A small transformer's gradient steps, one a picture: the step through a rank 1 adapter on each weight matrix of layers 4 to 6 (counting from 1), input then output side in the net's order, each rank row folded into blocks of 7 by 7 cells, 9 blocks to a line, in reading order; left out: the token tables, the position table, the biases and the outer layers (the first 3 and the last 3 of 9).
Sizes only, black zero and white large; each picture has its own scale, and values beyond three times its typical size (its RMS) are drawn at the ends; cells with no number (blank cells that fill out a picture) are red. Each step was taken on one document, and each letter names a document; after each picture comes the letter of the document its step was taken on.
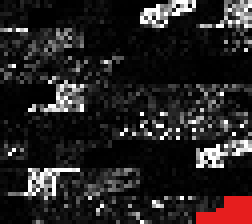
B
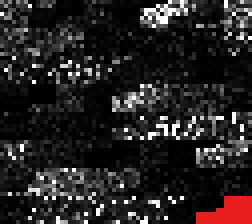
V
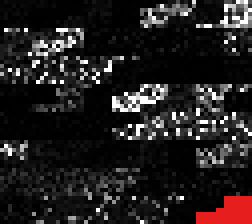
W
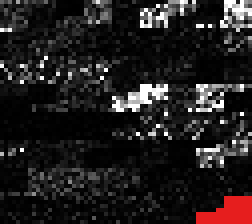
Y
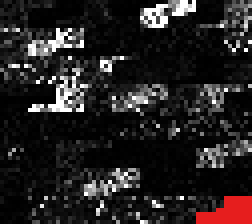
B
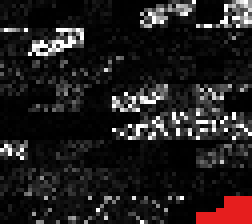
W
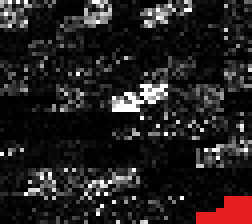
Y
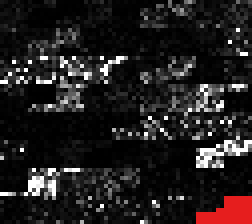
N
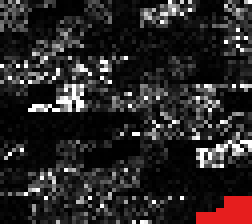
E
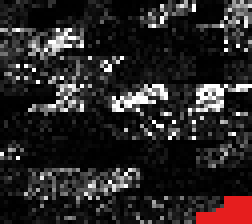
B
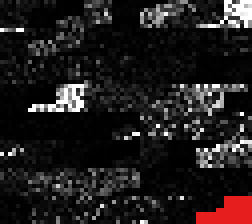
E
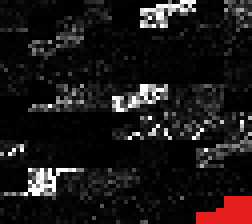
Y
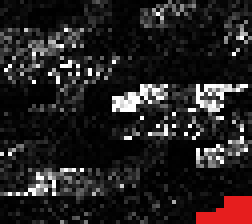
V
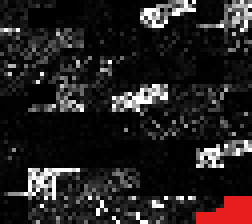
B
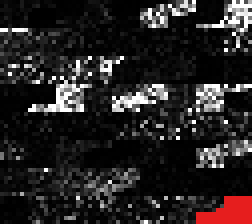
B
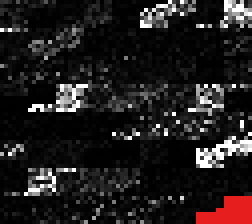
Y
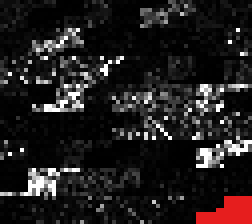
N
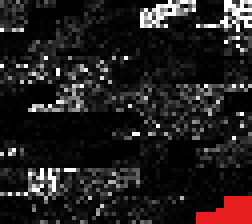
E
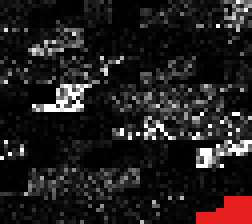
N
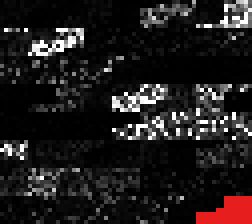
W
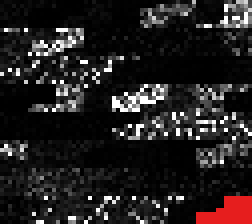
W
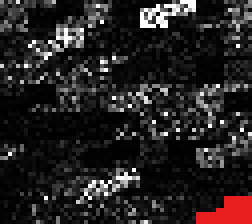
E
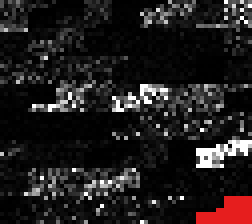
E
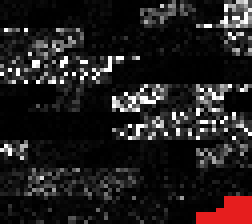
W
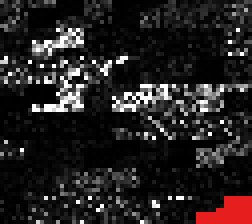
N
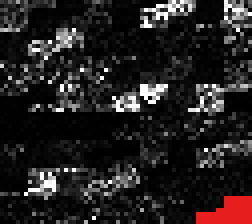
Y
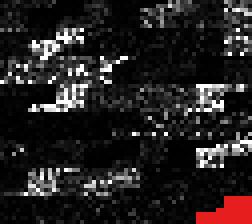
E
